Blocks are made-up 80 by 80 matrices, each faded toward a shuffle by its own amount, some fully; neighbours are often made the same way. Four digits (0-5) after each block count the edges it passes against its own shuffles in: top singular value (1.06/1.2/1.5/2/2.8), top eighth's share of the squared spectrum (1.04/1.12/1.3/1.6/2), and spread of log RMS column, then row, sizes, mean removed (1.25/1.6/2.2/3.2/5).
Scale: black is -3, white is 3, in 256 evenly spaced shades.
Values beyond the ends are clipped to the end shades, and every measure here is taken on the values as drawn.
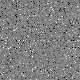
1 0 0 0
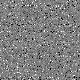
1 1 0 1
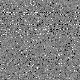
2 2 0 2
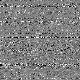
2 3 0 4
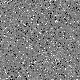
0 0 0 0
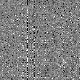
4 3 3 1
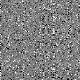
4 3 2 1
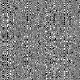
4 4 3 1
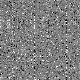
3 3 2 1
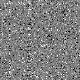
3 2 2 1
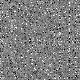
3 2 2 0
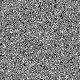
2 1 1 0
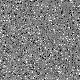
1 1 0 0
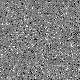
1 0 0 0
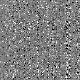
2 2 3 2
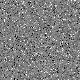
0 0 0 0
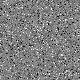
0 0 0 0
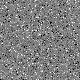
0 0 0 0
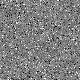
0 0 0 0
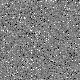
2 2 0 0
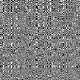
5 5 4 3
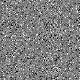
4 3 2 1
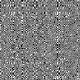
4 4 3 2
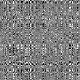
5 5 4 3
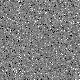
2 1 0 0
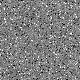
1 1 0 0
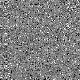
3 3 1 1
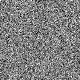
1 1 0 0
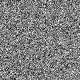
1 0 0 0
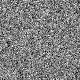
1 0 0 0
